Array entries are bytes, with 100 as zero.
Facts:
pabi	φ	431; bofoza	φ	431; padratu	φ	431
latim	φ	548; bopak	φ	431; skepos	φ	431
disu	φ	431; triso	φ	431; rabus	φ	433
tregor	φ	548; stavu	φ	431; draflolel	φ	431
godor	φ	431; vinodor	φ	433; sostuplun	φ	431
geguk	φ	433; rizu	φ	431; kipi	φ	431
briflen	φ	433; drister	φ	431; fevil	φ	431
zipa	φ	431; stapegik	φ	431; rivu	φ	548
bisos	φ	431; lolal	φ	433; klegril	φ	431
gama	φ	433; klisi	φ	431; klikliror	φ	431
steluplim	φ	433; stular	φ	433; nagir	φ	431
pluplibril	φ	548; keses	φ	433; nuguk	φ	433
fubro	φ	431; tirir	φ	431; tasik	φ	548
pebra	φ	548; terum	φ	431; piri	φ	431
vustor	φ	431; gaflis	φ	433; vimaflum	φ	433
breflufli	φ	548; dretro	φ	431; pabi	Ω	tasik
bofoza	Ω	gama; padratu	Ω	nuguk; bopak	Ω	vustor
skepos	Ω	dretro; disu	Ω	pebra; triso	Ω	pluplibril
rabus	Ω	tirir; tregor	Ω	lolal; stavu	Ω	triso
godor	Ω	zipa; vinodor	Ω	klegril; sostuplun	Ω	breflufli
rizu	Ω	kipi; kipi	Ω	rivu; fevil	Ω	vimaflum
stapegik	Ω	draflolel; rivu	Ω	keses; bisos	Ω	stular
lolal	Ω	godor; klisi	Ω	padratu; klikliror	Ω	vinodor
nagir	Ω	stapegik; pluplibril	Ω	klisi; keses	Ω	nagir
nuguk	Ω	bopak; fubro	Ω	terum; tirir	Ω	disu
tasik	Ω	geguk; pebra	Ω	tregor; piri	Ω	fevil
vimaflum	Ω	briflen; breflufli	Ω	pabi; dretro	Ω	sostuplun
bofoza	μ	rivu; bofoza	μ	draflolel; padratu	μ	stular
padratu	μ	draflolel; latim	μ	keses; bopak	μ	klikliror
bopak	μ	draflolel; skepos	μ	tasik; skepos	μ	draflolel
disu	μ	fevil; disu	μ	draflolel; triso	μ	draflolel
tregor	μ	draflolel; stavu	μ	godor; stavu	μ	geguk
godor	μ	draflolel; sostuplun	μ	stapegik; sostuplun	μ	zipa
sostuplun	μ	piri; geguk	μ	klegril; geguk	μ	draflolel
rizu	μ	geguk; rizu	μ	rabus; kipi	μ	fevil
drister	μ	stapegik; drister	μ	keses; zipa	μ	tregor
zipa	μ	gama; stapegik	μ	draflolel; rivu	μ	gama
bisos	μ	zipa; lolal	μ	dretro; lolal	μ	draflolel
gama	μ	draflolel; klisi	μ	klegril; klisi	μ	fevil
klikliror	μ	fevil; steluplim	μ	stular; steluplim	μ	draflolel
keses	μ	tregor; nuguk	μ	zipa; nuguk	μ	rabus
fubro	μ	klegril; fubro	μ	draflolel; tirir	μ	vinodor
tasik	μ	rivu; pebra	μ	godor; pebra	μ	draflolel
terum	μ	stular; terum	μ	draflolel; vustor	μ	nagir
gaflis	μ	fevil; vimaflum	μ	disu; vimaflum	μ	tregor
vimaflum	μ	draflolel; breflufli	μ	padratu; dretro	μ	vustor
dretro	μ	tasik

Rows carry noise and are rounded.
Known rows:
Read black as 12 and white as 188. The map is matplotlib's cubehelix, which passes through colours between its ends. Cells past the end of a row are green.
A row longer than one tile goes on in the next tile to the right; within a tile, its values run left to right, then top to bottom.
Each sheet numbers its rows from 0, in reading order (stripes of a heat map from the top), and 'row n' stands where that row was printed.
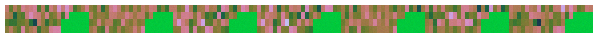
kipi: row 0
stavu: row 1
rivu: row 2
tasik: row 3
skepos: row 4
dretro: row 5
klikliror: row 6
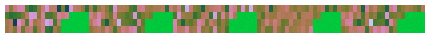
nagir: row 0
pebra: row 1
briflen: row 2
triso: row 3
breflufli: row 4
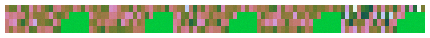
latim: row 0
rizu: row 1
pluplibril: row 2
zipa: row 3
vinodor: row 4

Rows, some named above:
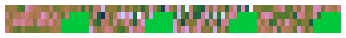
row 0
bisos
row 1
tirir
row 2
vinodor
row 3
vimaflum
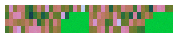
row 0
stular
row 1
tasik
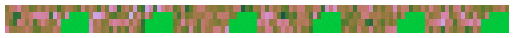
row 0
pabi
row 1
nuguk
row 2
terum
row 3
keses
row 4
disu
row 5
piri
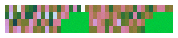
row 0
vinodor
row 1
rivu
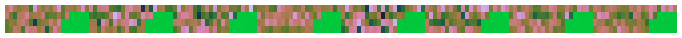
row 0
klegril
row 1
vustor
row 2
stular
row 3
bisos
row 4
draflolel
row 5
gaflis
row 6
gama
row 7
geguk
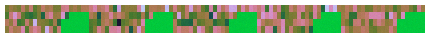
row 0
steluplim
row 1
fevil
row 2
gaflis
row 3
rabus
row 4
pabi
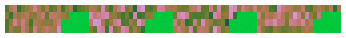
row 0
padratu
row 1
tregor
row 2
vimaflum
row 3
bisos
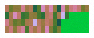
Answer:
lolal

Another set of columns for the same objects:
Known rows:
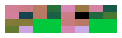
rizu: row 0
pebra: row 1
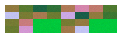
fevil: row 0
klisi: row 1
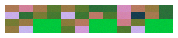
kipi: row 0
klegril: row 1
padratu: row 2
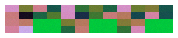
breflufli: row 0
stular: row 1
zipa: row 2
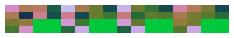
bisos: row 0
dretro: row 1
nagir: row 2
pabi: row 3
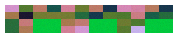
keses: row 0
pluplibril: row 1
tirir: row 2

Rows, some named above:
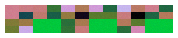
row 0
rizu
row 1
nuguk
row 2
lolal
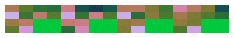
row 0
klegril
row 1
draflolel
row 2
klikliror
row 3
pabi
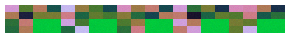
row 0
keses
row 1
vustor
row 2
briflen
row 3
tasik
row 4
tirir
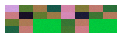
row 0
gama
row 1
geguk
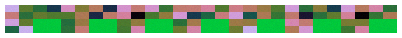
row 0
nagir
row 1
vinodor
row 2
vimaflum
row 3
gaflis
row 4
disu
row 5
rivu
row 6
steluplim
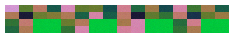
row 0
keses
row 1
piri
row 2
tregor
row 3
rabus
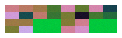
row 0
disu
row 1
latim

